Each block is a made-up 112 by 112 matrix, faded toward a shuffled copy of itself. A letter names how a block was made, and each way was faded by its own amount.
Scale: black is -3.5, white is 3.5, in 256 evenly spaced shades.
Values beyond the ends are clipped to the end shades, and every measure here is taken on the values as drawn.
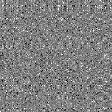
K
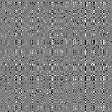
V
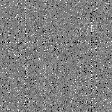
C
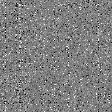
C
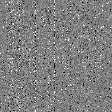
C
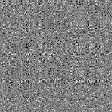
K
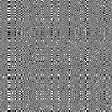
V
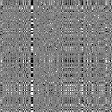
V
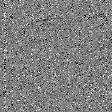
C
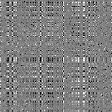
V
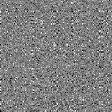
K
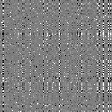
V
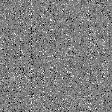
C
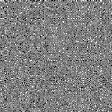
K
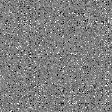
C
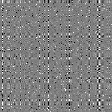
V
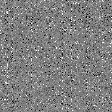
C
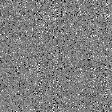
C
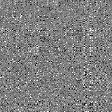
K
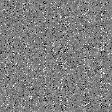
C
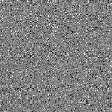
K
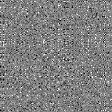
K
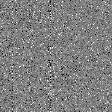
C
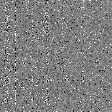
C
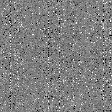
C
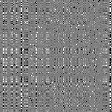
V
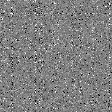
C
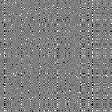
V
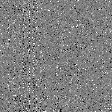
C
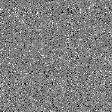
C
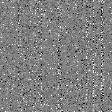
C
